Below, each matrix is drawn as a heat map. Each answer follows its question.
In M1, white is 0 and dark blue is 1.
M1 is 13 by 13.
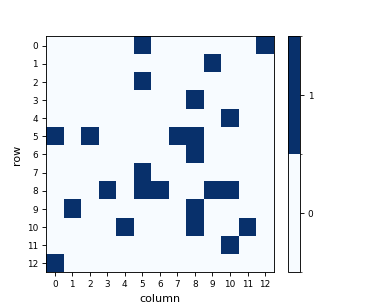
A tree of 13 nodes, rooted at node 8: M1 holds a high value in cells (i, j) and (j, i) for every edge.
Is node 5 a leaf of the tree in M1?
no
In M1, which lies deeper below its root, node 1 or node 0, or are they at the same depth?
the same depth
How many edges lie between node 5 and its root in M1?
1
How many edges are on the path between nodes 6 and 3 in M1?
2
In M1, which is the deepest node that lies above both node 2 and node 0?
5
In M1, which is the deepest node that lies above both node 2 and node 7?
5
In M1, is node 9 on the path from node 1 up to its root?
yes
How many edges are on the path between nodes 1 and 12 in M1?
5
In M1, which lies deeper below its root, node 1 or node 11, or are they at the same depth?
the same depth
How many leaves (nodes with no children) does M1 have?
8
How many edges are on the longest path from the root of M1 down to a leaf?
3
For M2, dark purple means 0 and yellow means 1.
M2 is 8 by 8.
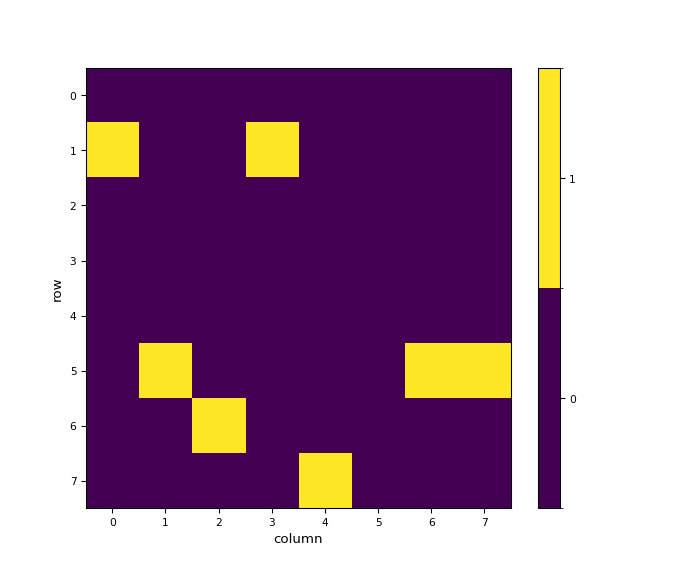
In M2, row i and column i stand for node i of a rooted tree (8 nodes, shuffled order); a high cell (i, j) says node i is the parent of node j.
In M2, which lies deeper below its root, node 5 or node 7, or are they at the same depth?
node 7
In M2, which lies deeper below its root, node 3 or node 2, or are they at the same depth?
the same depth
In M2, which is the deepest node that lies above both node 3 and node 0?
1
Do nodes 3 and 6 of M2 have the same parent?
no
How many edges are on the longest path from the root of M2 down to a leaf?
2
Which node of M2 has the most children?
5
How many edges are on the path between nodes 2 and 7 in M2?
3
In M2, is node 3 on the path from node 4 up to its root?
no
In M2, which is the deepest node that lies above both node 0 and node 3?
1
